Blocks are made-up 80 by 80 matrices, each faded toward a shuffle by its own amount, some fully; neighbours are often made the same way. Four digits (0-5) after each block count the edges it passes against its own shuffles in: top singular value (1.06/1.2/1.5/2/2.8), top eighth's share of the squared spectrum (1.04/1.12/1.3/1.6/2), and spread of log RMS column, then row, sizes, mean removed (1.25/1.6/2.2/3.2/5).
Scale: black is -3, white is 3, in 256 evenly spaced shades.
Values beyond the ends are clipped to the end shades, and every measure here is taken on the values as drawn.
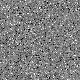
1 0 0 0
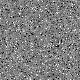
1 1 0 0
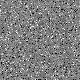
0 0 0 0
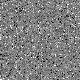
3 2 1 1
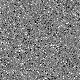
1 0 0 0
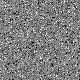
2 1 0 0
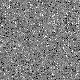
2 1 0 0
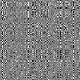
5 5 4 3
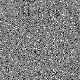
3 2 1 0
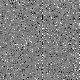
3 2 1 0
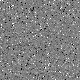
0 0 0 0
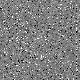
3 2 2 0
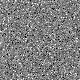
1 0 0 0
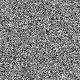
0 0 0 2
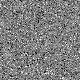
0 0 0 1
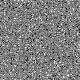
1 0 0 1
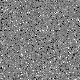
1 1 1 1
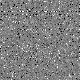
2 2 1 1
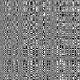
5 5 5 3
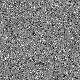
0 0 0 0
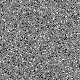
0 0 0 0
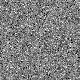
1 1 0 0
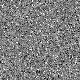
0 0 0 0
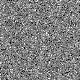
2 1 1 0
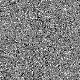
2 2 1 0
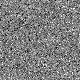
0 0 0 0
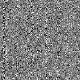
3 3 3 1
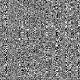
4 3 3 1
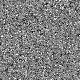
1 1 0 0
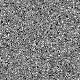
2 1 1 0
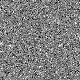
1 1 0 0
